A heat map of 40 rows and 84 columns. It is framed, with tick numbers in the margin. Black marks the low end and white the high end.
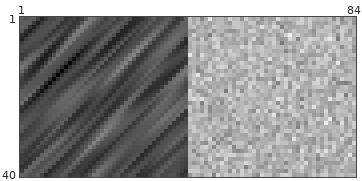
It is made of 1 by 2 panels. Panel 1,1: low, slanting up to the right. Panel 1,2: high, fine-grained.
